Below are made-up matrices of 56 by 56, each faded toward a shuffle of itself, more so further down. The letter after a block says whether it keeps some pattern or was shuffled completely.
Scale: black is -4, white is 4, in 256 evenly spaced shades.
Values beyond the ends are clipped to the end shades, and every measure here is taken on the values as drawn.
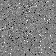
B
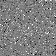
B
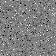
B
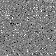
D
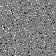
B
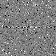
D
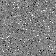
B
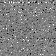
D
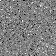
B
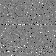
D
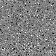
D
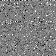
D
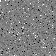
B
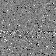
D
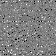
D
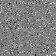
D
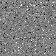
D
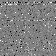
D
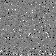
D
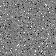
B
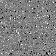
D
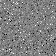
B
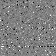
D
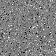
B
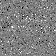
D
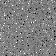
B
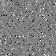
D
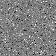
B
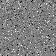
B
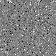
B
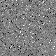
B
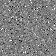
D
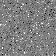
B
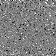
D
